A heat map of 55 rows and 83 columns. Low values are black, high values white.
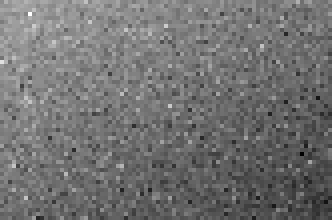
There is an overall slope up to the top left. The top left is the ninth with the highest average. No regular stripes run through it. Fine speckle covers the field. No single row or column stands out from its neighbours. The bottom right is the ninth with the lowest average.
